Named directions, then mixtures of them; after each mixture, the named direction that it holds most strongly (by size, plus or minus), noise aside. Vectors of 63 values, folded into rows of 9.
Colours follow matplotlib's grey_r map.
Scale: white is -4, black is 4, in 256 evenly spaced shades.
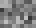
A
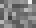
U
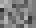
A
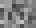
A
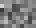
A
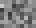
A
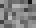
U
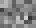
A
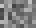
U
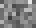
U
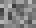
U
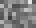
U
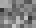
A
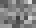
A
